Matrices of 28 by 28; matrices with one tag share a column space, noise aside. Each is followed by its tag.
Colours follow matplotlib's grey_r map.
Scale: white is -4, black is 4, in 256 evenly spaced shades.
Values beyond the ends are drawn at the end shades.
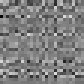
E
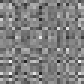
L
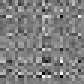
E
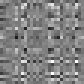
L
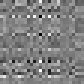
E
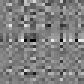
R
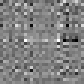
R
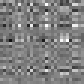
R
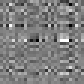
R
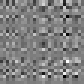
E
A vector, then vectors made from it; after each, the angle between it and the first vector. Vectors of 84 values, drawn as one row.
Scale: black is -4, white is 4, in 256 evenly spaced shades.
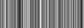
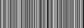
partly opposed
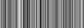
nearly opposite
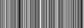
nearly parallel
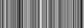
nearly parallel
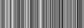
partly aligned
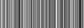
partly aligned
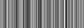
partly opposed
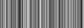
nearly parallel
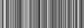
partly aligned
